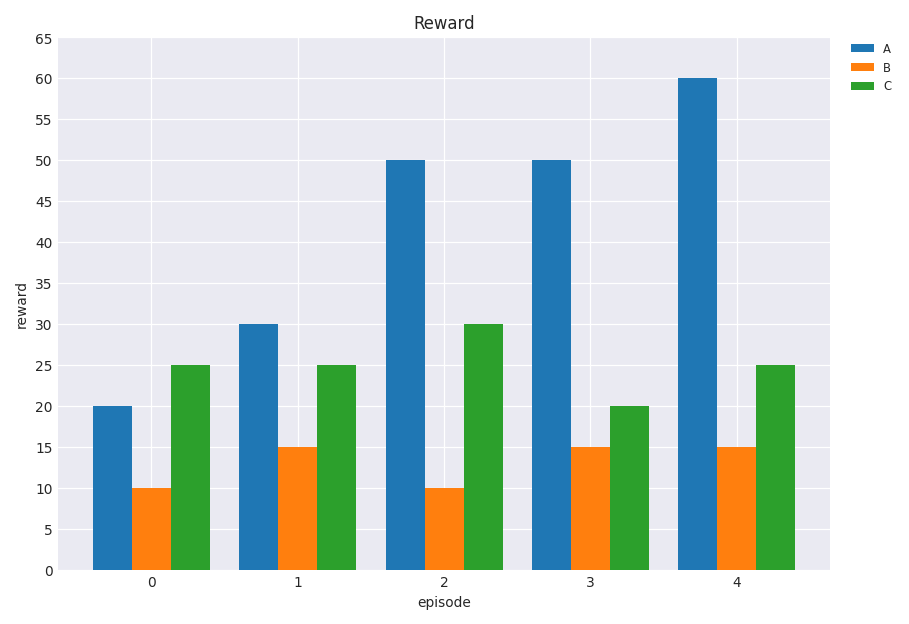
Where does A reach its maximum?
4
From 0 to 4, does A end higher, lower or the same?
higher
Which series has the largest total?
A
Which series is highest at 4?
A
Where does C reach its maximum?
2
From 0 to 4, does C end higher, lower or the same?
the same
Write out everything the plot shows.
Title: Reward
x-axis: episode, ticks 0 1 2 3 4
y-axis: reward, ticks 0 5 10 15 20 25 30 35 40 45 50 55 60 65
Legend: A, B, C
Values:
A: 20 30 50 50 60
B: 10 15 10 15 15
C: 25 25 30 20 25
